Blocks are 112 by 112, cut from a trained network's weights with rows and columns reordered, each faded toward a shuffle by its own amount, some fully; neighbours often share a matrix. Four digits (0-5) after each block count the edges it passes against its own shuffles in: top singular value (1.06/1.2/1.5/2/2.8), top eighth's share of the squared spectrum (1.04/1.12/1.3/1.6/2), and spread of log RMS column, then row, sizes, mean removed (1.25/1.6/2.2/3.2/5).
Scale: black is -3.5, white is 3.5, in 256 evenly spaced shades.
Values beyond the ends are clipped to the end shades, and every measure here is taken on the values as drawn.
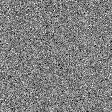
1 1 0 0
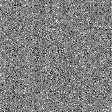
2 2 1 1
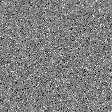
0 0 0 0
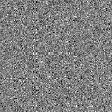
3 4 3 2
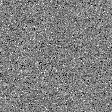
1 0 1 0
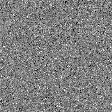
1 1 1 0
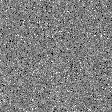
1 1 0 0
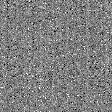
2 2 0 2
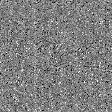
2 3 1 2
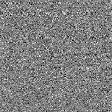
3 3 0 2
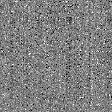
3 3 1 2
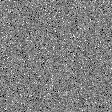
0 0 0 0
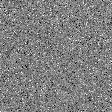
0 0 0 0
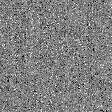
1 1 0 1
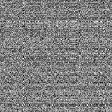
4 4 2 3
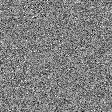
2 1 0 0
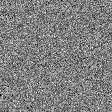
0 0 0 0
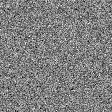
1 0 0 0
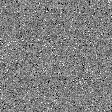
1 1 0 0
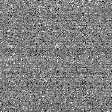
3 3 2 0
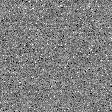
1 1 0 0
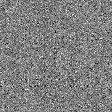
2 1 0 1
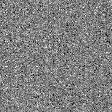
2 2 1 2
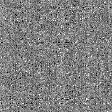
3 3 1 2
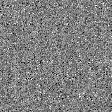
2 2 0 2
